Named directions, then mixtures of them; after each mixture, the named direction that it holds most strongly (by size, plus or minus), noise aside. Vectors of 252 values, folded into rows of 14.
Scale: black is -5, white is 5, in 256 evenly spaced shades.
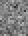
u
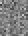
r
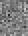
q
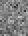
u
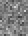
u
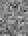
u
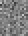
r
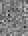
q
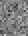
u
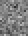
u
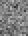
u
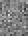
q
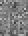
r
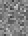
u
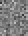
r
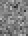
u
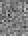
q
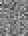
r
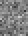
u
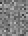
r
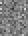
r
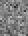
u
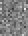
q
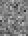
u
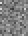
r
